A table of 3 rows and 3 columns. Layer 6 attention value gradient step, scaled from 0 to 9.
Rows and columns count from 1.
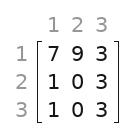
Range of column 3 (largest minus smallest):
0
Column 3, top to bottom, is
3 3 3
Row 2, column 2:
0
